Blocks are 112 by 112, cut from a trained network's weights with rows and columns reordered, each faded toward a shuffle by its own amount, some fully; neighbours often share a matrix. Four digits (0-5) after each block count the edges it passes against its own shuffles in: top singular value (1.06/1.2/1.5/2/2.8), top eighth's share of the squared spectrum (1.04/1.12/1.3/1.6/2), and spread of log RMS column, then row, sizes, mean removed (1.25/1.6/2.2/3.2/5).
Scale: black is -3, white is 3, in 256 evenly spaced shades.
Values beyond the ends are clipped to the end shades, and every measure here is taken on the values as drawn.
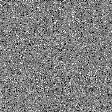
3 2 1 2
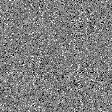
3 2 2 1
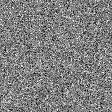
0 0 0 0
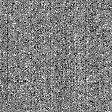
3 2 0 2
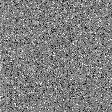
1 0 0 0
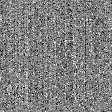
3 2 0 2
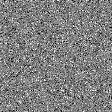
2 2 0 2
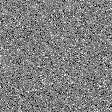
0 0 0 0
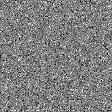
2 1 0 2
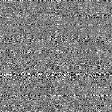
3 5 2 4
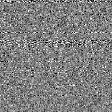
3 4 1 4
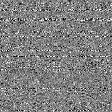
3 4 0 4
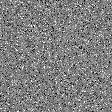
0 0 0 0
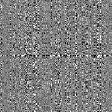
4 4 4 2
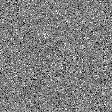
2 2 1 0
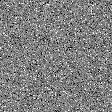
0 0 0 0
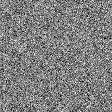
2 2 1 0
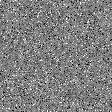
0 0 0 0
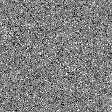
1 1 0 0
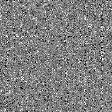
3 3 3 1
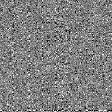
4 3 3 1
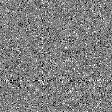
3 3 2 1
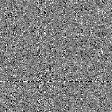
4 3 3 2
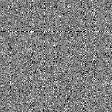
4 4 3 2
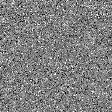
2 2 0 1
